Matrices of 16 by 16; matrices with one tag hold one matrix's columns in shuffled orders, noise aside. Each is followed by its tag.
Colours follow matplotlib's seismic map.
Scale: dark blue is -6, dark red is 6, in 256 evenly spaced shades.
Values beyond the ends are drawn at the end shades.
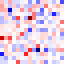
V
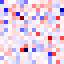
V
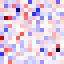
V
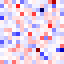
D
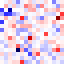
V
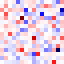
V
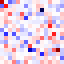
D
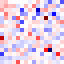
V
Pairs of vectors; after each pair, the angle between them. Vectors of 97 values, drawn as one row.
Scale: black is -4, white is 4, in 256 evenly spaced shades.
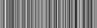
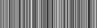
orthogonal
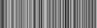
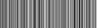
partly aligned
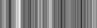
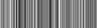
partly opposed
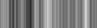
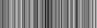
partly opposed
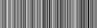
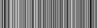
partly aligned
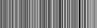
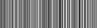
nearly parallel
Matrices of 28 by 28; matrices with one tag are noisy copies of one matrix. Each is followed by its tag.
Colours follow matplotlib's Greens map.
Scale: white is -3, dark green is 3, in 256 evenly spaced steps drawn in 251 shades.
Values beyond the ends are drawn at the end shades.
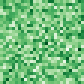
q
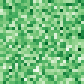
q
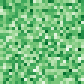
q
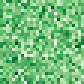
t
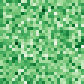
t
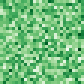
q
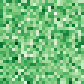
t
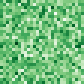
t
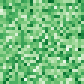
q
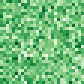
t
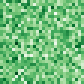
t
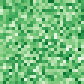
q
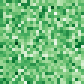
t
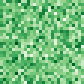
t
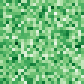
t
